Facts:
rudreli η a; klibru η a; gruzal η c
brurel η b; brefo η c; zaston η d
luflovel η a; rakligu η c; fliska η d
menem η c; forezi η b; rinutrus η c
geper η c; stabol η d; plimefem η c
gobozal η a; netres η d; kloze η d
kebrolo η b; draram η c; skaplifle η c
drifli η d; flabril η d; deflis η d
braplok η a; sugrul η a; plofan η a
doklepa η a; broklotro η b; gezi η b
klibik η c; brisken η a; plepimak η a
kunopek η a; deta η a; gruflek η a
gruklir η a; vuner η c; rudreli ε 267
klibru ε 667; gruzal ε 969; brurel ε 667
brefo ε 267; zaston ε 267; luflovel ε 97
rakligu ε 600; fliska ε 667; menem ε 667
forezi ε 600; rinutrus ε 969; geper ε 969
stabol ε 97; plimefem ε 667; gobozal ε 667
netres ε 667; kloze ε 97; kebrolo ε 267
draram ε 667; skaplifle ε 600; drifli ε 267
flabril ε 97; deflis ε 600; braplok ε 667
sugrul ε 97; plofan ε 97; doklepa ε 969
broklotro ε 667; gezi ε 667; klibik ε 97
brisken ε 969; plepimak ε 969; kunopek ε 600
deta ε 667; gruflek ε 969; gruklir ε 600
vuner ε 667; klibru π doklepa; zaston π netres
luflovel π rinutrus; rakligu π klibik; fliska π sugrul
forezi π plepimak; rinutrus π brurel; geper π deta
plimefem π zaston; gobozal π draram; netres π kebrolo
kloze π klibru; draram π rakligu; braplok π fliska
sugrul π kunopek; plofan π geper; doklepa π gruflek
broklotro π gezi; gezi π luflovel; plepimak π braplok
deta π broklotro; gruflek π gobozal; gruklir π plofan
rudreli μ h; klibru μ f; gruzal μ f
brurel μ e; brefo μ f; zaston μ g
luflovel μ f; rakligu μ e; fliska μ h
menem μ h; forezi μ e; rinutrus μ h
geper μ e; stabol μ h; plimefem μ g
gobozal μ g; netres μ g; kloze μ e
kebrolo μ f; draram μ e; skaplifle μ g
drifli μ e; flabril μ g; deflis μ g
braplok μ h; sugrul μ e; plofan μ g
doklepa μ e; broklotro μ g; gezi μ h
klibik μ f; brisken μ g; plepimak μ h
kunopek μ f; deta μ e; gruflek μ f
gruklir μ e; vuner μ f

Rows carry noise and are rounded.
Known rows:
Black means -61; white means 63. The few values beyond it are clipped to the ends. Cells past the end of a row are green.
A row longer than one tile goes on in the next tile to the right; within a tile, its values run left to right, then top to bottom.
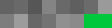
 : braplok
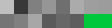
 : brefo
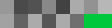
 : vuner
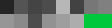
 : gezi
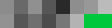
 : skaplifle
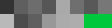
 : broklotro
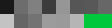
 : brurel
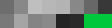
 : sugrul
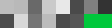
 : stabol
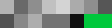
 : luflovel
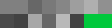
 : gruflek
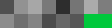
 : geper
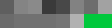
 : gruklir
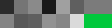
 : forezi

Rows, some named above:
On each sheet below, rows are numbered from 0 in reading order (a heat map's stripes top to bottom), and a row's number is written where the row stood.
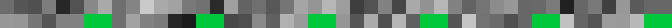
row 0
menem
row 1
sugrul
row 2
kunopek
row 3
vuner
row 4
rudreli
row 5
brurel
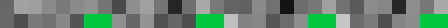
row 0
brisken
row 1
geper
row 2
draram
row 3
plimefem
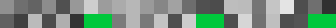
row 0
gruzal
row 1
drifli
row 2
stabol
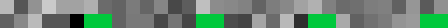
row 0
klibik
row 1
rinutrus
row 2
gruflek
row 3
gobozal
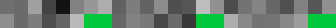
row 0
rakligu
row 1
rinutrus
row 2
deta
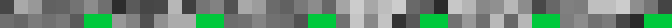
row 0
doklepa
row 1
gezi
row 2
doklepa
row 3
kloze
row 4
zaston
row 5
plofan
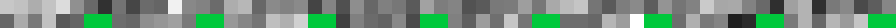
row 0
flabril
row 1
kebrolo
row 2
netres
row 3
plepimak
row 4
klibru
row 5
deflis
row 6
sugrul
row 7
fliska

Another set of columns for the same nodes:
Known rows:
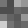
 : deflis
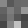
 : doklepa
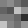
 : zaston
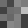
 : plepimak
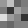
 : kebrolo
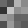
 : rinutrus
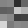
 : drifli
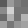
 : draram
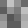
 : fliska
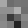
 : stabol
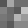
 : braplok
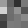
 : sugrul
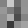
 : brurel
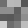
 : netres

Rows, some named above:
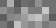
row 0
deta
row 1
brefo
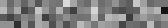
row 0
flabril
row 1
geper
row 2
broklotro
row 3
draram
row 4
forezi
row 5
klibik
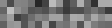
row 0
geper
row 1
gruklir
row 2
kunopek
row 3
skaplifle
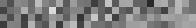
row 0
plepimak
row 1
fliska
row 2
gruflek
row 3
rakligu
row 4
gobozal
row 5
skaplifle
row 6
vuner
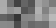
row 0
kloze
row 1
menem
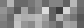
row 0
klibru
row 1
brefo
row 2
gruzal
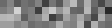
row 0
brefo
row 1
rudreli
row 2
plimefem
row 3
luflovel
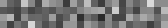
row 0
forezi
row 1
deflis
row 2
brisken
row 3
kloze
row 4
plofan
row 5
gezi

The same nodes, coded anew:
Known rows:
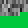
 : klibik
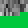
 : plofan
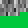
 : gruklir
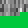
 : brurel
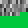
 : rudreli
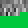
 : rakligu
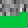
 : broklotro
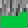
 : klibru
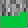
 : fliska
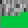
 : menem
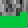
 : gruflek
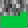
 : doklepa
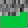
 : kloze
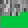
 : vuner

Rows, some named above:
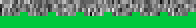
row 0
kebrolo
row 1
luflovel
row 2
netres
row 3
rakligu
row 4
rinutrus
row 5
plepimak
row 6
geper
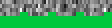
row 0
broklotro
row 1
zaston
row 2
brisken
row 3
gezi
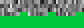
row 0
zaston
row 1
flabril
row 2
rudreli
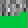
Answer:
fliska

